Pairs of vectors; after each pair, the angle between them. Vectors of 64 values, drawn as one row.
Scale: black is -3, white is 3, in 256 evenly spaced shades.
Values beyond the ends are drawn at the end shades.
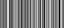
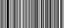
nearly opposite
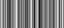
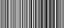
orthogonal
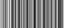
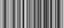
partly aligned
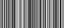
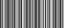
partly aligned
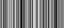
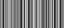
partly aligned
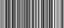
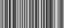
partly aligned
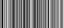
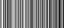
nearly opposite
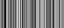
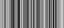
orthogonal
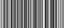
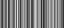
partly opposed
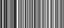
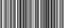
orthogonal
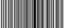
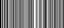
nearly opposite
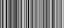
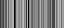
partly aligned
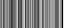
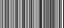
nearly opposite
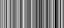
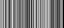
orthogonal
